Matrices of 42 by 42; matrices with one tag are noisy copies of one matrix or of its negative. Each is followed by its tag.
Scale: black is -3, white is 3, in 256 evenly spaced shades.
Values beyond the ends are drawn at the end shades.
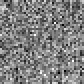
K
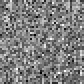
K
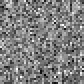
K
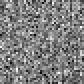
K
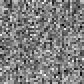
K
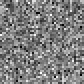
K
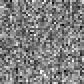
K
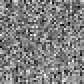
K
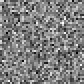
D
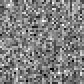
K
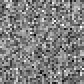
K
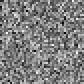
D
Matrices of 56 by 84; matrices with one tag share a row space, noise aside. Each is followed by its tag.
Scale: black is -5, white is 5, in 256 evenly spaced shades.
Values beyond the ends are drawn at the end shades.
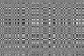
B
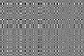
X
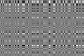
B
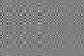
X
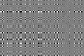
X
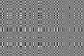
X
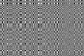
X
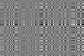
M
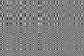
X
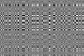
B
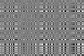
M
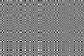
X
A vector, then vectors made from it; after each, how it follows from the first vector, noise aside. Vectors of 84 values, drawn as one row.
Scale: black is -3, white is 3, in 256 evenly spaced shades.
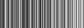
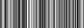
sign-scrambled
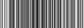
wrapped around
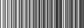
reversed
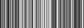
wrapped around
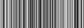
sign-scrambled
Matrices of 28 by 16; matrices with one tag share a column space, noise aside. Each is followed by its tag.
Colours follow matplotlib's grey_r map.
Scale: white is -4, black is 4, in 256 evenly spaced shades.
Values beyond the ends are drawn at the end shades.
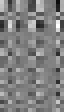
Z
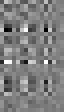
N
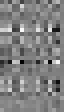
N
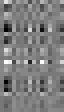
N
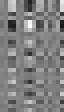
Z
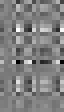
N
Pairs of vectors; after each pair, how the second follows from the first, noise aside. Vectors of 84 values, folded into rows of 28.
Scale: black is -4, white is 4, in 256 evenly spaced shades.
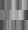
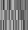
shuffled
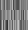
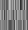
reversed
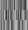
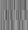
shrunk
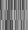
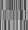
shuffled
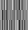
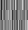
wrapped around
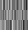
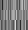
shuffled
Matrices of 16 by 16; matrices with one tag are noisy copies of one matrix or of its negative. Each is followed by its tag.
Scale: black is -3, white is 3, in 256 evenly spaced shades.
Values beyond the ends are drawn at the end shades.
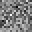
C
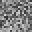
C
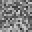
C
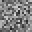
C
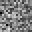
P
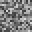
P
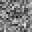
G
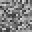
P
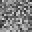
C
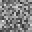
C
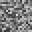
P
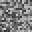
P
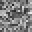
G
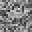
G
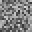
C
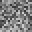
C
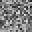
C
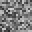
P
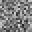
C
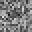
G
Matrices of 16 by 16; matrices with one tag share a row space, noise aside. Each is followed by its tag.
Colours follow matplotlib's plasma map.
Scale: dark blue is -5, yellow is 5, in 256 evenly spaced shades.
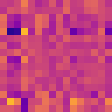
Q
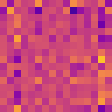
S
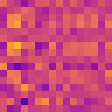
Q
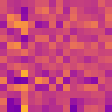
Q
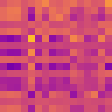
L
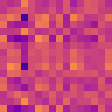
Q
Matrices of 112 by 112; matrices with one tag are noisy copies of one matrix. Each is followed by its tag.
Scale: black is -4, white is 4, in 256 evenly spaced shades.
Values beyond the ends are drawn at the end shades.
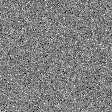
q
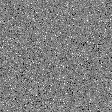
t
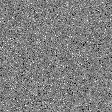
t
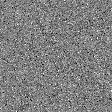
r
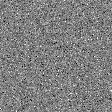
r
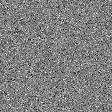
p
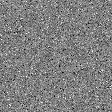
p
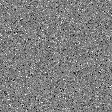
p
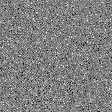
t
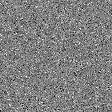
p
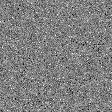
t
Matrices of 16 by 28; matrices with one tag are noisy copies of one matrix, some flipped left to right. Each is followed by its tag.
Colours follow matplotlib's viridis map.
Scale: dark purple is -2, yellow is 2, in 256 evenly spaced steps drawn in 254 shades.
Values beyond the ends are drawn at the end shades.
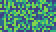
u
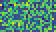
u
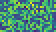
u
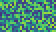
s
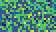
s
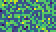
s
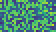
u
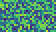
s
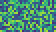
u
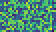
u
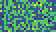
u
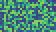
u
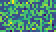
u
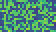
u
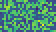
u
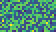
s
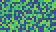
s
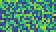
s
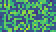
u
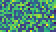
s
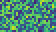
s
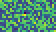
s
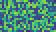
u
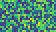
s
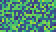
s
